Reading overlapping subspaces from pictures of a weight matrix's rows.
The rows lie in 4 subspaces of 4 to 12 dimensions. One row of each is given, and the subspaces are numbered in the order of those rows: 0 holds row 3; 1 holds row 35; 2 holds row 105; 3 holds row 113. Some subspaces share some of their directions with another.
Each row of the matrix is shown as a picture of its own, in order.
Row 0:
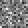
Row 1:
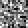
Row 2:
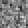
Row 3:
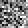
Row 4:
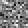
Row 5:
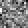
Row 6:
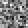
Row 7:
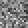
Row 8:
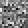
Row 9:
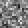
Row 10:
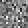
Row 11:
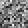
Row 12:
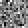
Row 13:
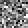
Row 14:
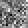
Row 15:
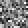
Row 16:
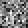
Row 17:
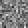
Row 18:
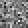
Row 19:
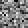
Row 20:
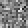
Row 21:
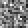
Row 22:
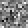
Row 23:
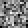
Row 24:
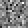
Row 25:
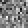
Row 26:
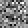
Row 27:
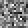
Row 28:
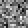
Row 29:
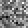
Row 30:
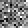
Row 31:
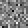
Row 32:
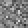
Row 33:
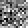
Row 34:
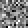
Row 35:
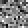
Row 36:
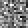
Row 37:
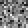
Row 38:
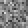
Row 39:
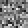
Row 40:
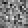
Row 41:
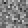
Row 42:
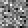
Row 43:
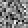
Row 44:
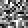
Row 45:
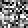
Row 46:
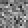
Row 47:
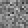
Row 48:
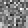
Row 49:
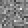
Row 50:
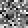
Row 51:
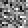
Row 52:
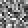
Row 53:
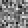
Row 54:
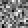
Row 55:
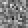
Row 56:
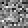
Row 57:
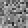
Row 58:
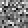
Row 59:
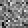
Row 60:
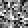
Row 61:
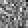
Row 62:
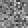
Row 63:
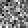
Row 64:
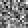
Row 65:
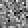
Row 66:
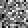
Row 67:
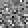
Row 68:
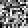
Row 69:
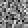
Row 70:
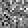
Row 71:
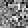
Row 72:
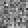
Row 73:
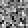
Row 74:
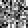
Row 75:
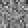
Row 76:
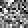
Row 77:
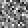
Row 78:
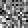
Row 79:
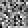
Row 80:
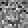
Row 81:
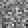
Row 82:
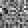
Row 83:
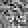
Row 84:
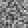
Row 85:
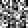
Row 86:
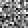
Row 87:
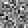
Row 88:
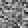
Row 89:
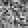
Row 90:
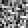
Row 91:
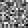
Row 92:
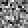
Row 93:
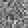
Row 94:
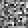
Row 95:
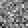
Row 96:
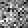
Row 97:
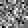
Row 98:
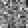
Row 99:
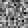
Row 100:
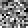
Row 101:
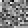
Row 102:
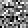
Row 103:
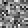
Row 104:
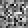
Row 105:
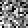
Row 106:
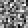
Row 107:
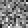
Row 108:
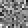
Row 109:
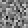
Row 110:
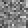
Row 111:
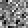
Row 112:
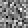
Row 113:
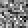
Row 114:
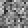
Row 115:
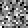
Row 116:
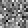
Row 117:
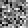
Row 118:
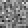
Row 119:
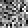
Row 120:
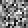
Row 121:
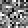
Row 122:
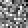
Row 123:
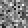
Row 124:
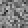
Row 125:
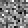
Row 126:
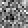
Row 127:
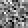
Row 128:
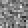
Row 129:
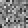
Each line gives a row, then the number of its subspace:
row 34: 2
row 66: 2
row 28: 1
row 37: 1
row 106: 2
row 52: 3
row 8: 0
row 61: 1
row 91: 2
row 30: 0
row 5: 1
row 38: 1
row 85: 3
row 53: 3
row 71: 1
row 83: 1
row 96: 0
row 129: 2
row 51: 0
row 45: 2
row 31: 2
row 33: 0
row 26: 1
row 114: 1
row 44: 2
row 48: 2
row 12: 2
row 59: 2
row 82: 1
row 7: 3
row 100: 1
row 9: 1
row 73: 2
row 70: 2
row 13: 3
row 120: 3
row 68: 1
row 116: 1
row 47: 2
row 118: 1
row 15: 1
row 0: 2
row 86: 1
